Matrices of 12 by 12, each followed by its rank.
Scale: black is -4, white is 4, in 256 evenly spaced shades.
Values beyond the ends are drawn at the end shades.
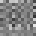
two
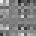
two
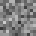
full rank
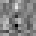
two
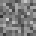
full rank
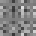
two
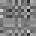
two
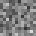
full rank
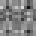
two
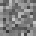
full rank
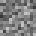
full rank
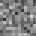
full rank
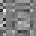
two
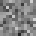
full rank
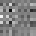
two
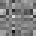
two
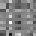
two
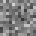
full rank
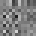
two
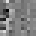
two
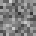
full rank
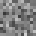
full rank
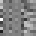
two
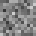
full rank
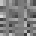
two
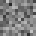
full rank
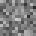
full rank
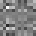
two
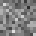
full rank
